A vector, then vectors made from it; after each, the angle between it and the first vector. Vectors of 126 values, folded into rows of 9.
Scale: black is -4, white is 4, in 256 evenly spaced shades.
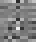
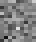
partly aligned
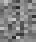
partly aligned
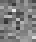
partly opposed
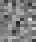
partly opposed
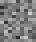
partly aligned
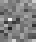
partly aligned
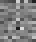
nearly opposite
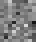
partly aligned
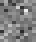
orthogonal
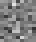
partly aligned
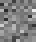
orthogonal
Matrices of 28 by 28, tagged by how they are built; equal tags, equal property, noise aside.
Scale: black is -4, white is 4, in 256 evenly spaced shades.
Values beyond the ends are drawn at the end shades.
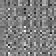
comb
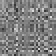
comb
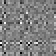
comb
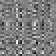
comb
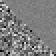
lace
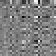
comb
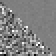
lace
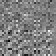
comb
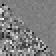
lace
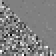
lace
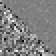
lace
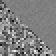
lace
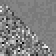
lace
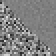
lace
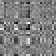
comb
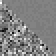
lace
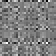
comb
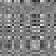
comb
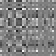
comb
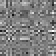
comb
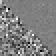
lace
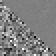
lace
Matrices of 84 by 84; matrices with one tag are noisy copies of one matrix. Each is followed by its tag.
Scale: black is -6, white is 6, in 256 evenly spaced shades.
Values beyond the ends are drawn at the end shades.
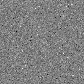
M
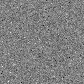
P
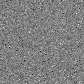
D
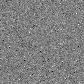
D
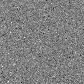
P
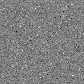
M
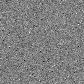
D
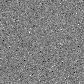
D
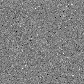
M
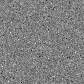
P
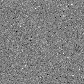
M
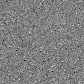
D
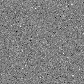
M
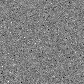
P
